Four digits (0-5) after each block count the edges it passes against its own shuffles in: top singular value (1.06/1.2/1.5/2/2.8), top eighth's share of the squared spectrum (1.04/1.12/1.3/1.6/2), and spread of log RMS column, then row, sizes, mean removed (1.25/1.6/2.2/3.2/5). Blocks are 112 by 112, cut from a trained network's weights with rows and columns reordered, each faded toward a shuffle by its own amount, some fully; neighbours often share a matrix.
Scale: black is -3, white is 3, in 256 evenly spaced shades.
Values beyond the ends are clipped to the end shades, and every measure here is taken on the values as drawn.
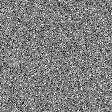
0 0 0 0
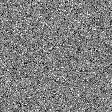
0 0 0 0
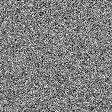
1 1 0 0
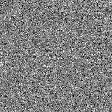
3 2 1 1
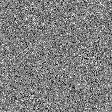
1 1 0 1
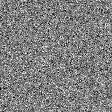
0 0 0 0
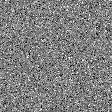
0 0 0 0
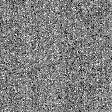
2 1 0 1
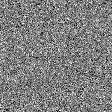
1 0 0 0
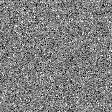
0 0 0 0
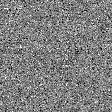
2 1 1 0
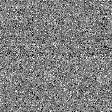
2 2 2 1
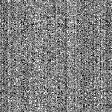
3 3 1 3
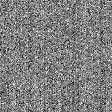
2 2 0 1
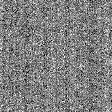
3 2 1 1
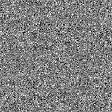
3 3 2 2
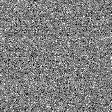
2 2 1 0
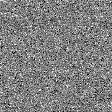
2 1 1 0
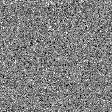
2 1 1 0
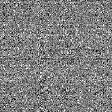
3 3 3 1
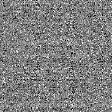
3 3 3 1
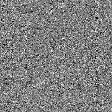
2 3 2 1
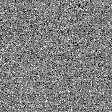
1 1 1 0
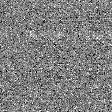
2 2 2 0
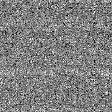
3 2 2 0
